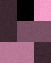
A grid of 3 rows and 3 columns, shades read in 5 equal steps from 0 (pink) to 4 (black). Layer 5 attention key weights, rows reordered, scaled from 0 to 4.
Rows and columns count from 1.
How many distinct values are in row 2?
2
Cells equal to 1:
2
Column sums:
7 7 5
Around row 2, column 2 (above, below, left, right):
4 1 3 2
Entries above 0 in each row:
2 3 3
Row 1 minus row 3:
2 3 -3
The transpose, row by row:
3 3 1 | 4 2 1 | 0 2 3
